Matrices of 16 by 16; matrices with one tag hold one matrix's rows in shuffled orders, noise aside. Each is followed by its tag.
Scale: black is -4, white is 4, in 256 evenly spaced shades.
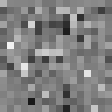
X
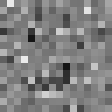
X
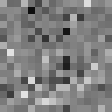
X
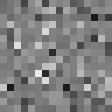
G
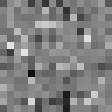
X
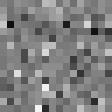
G
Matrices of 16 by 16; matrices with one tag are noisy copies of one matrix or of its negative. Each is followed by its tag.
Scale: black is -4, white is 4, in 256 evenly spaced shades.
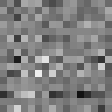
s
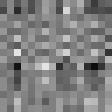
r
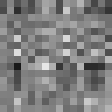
r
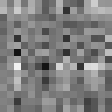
r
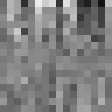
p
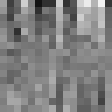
p
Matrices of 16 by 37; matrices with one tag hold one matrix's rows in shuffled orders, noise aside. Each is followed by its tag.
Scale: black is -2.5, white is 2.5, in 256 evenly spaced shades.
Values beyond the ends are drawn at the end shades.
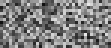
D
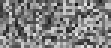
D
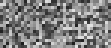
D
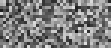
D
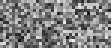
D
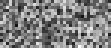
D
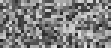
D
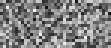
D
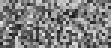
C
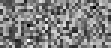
C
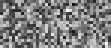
C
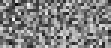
C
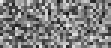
C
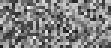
C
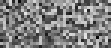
D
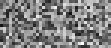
D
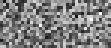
D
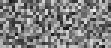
C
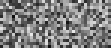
C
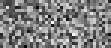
C
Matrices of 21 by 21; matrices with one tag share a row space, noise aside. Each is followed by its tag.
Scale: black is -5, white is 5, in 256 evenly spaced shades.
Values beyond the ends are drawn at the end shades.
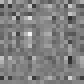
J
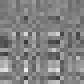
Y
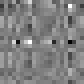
J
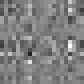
J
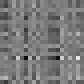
Y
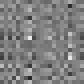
J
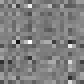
J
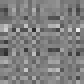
Y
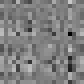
J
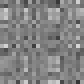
Y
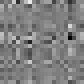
J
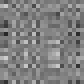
Y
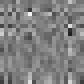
J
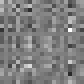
J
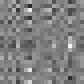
J
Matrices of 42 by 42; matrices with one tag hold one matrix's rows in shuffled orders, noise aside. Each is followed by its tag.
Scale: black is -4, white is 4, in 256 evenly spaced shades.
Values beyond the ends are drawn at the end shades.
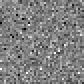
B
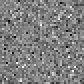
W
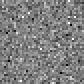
W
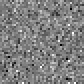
W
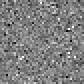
W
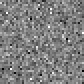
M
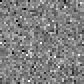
B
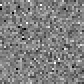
B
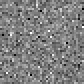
M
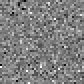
B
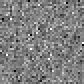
M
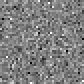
M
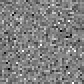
W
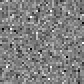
M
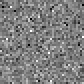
M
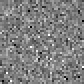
M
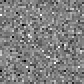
B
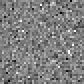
W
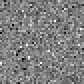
B
